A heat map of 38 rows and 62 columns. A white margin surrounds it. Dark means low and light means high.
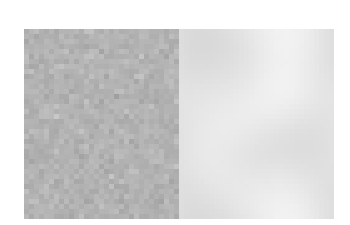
The table splits into one row of 2 panels. Panel 1,1: high, fine-grained, faint in contrast. Panel 1,2: very high, smooth, faint in contrast.
